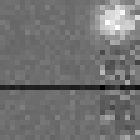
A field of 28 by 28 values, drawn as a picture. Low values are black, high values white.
Row 18 differs from the rows beside it. A single bump stands in the top right. Neither half mirrors the other. A vertical seam about 70% of the way across splits the table, and the left part is calmer.
